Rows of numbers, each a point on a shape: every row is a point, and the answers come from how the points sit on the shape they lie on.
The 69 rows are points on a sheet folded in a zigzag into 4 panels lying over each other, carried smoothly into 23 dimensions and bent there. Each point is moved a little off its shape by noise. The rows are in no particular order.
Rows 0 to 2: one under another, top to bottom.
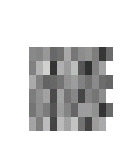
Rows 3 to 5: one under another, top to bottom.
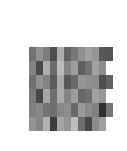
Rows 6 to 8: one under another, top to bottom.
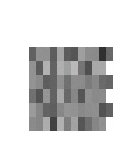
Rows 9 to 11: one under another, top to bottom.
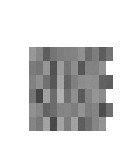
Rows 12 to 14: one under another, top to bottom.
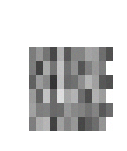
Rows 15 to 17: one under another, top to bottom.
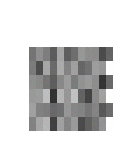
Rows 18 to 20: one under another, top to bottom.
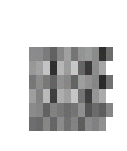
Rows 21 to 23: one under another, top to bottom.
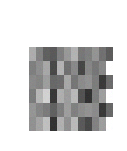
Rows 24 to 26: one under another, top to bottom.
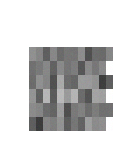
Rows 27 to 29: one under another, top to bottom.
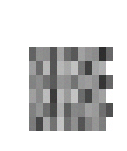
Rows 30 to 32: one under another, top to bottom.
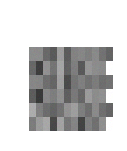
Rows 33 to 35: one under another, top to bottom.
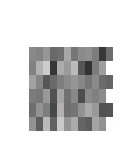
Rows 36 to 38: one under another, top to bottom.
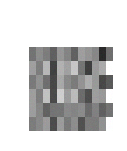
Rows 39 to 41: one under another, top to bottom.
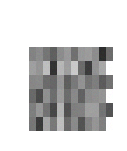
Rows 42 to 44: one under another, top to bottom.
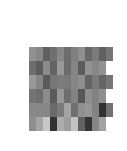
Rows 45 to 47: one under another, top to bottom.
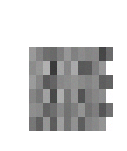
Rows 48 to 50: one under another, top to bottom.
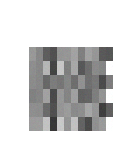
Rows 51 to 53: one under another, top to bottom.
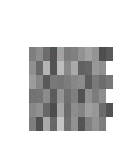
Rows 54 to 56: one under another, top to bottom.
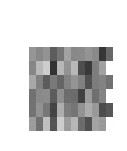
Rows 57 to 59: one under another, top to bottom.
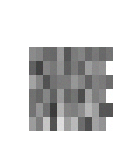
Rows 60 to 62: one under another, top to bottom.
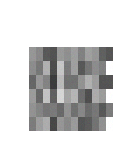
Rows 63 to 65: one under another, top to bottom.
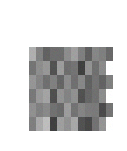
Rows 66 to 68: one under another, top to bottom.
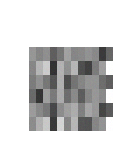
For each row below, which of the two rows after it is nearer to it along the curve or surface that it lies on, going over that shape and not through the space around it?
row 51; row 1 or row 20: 1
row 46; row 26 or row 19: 26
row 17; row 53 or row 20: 20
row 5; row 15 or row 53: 15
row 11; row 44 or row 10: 44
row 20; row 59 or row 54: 54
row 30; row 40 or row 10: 10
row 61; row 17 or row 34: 34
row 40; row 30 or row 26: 26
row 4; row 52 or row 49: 52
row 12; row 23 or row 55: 55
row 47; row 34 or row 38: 38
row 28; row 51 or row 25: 25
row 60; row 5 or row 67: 67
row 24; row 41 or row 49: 49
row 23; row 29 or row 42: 42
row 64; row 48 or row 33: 33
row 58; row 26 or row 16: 26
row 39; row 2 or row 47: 2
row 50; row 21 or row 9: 21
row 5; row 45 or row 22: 22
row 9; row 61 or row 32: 32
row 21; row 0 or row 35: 35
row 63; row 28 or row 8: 8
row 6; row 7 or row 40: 40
